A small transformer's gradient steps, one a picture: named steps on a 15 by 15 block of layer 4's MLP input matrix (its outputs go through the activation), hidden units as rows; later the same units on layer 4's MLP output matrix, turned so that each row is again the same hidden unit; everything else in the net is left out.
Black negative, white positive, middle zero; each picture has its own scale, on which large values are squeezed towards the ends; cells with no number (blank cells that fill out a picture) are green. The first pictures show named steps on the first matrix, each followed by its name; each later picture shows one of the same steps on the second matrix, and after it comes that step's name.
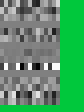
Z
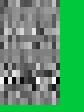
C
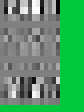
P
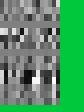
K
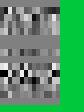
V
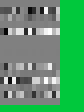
V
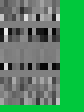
Z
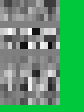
K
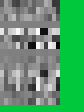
K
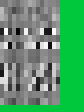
C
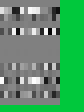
V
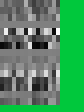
K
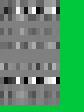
P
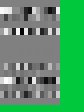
V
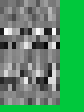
C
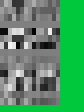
K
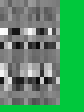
C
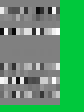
V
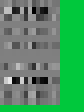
P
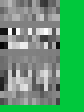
K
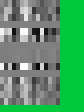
Z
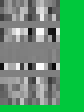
Z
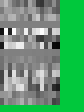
K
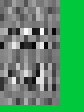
C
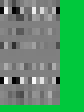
P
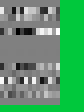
V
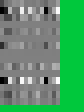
P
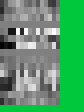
K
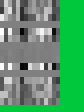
Z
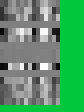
Z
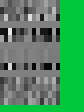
Z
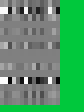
P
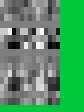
K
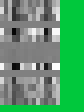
Z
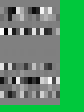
V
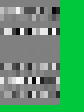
V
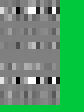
P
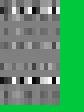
P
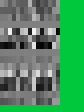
K
